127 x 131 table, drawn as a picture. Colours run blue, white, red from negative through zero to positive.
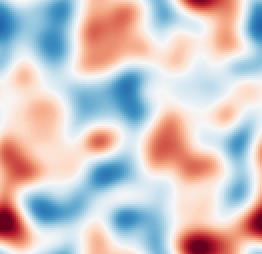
Lone odd cells: none. Seam: none. Odd rows or columns: none. Calmest part: middle left. Grain: smooth.
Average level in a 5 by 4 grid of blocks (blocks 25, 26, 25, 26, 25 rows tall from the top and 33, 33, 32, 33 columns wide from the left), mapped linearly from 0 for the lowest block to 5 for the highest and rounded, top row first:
0 4 3 3 | 2 2 2 2 | 4 2 4 2 | 4 1 3 3 | 3 2 2 5
